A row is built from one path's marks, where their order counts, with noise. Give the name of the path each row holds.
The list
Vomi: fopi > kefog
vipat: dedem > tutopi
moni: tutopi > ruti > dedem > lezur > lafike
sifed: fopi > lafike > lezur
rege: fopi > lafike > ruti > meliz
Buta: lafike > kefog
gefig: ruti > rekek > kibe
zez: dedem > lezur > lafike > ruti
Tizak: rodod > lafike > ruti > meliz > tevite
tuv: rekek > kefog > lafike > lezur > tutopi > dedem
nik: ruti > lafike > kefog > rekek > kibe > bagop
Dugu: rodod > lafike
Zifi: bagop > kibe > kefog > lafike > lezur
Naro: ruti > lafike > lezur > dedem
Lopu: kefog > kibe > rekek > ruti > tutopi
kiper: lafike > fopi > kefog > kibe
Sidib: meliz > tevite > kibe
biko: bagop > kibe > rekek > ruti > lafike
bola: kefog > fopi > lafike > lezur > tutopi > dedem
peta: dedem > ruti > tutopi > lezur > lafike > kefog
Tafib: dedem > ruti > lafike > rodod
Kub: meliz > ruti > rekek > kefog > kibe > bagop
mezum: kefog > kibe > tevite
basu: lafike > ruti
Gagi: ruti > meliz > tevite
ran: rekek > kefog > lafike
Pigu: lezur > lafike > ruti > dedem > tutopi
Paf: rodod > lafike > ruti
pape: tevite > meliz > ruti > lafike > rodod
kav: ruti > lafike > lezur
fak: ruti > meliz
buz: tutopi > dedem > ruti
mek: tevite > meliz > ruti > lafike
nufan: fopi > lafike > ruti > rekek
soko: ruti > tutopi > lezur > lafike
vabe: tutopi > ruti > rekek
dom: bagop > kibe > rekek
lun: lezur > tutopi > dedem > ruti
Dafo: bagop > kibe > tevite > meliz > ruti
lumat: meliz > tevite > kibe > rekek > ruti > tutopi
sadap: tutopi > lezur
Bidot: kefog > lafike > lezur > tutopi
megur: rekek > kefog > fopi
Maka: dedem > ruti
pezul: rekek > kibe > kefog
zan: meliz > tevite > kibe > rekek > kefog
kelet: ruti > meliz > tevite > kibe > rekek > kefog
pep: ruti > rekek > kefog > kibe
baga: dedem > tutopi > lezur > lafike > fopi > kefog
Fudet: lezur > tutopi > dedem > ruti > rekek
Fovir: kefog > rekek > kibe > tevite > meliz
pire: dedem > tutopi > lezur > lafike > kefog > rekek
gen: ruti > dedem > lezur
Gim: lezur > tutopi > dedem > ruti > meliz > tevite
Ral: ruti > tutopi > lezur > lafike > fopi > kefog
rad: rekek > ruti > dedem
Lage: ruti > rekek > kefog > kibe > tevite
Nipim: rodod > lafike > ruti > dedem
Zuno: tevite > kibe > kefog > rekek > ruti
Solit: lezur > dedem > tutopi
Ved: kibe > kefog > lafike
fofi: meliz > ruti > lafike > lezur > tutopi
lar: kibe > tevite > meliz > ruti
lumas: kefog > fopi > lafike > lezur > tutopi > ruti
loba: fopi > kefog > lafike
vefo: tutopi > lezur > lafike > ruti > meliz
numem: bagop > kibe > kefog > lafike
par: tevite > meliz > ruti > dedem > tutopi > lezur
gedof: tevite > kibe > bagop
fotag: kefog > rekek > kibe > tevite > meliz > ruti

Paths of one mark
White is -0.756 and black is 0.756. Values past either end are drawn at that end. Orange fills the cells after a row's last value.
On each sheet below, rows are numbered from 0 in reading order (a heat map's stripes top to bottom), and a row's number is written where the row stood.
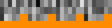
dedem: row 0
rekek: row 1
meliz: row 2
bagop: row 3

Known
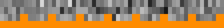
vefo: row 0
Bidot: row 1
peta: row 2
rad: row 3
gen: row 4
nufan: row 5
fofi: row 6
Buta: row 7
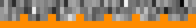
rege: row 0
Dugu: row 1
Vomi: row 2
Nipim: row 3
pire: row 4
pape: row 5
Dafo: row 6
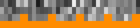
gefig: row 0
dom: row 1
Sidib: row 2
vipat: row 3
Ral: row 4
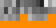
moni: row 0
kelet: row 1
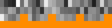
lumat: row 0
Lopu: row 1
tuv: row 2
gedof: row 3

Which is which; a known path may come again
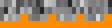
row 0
lun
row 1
pep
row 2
Gagi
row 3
Ral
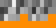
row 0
Solit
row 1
Fudet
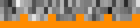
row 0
Lopu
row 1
par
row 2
Buta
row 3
Tizak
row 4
fak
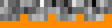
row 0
basu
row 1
baga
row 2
Lage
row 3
megur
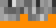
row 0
tuv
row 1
loba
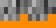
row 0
Pigu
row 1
kav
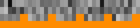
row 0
ran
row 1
vefo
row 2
fofi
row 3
Naro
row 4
Maka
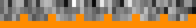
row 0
kiper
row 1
Ved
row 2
Fovir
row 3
pezul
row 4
mezum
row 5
pape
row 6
nufan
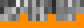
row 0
Sidib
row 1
sifed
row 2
Bidot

